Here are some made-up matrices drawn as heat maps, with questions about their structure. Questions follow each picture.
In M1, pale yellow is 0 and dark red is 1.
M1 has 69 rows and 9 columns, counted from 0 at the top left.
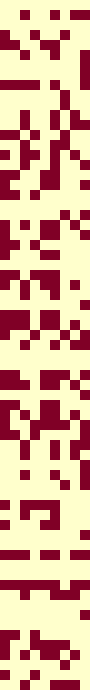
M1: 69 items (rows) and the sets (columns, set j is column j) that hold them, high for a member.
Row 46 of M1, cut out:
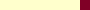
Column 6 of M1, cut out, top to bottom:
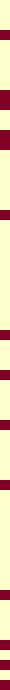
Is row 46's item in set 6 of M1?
no
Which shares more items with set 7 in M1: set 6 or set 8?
set 8
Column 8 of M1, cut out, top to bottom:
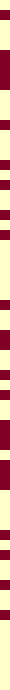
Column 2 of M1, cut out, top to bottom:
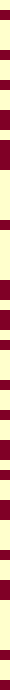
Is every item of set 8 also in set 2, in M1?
no
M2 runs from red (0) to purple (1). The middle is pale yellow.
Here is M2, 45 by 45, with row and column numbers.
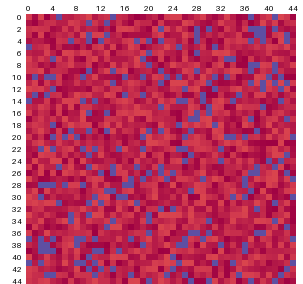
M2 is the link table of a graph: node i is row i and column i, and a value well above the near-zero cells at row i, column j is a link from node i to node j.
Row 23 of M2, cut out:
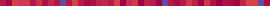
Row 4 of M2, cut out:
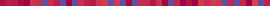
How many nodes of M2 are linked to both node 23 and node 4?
2
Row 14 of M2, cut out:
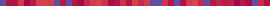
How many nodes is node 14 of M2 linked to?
8
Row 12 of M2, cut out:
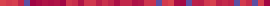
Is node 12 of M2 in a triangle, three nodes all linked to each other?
yes
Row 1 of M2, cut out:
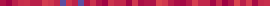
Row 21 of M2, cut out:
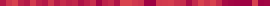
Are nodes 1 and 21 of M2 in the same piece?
no
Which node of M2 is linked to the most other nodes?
node 10
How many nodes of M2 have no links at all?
1
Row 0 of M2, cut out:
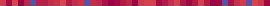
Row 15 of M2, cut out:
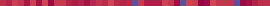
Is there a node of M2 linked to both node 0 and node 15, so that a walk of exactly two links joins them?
no
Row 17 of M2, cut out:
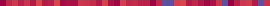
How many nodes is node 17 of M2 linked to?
4
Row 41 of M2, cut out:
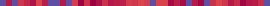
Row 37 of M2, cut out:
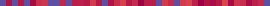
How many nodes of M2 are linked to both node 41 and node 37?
6
